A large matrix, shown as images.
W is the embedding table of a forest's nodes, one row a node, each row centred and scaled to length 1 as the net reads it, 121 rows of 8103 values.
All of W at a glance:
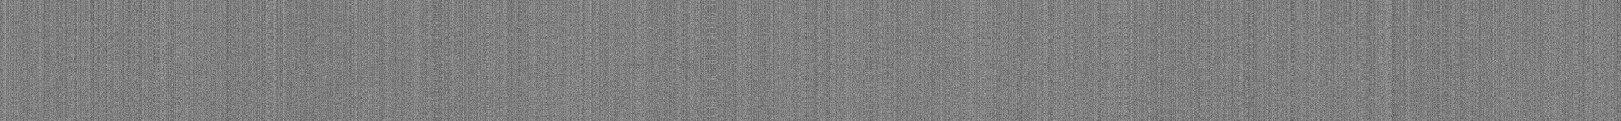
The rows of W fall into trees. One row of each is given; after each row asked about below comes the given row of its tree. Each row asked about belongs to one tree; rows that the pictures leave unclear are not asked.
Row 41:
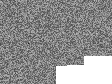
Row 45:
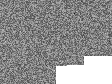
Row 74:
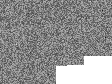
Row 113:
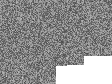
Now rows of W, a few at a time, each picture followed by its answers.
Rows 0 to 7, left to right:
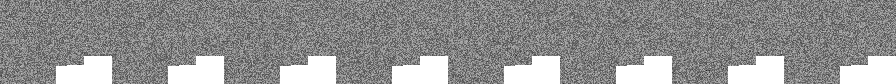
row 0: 45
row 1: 41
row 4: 45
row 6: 41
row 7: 41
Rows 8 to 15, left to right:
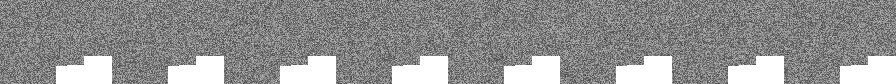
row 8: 41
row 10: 74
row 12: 41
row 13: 45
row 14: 41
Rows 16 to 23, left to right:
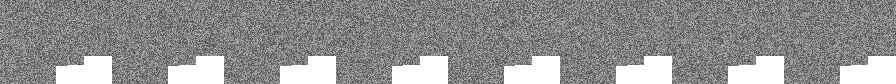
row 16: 45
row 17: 41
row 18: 45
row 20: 41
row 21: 74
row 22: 45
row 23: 45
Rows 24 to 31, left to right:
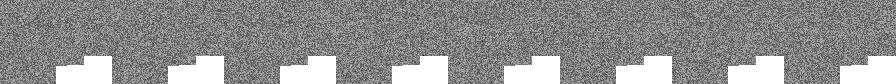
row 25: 113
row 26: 41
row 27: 45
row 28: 74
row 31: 41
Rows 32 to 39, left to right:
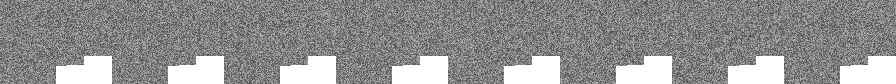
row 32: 41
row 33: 45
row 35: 41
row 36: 45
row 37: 45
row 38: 45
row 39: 41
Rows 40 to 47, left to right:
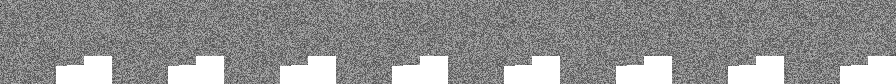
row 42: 74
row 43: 113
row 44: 41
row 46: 41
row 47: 41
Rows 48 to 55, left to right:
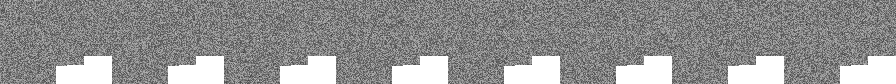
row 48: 74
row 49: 45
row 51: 41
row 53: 41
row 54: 45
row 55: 74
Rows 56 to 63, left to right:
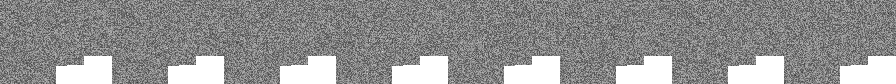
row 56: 41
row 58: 41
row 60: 45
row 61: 41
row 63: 45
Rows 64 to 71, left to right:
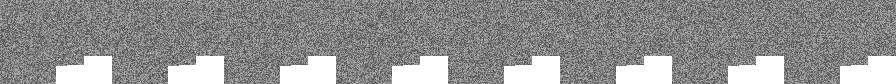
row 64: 113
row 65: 113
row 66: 41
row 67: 113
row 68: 41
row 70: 74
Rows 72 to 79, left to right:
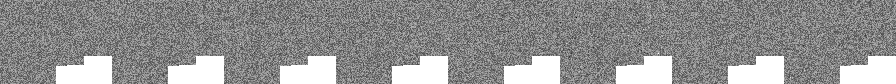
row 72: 74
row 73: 113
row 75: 41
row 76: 45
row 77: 113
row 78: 45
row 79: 45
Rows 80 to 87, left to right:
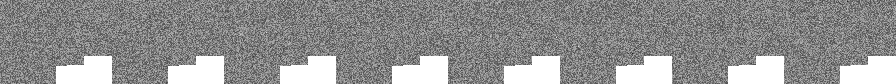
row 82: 74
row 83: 41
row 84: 74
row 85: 74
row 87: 45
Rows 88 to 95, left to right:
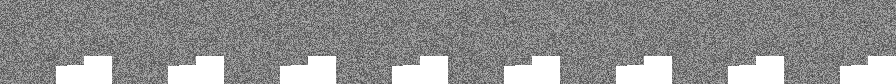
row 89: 74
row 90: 45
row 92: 41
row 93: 74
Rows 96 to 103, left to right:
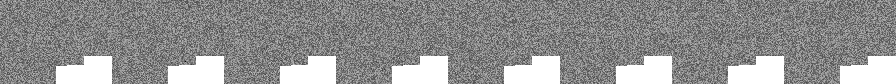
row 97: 45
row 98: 45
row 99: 113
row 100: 41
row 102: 45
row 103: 74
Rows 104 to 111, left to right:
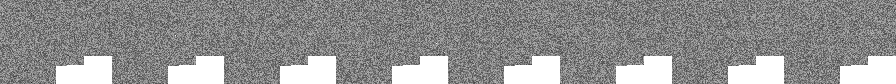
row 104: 45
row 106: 41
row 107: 45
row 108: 41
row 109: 74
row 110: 41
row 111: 41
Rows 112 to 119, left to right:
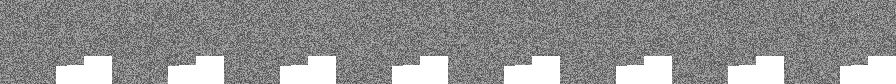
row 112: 41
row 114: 41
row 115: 45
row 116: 45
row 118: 74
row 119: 41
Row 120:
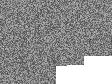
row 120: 41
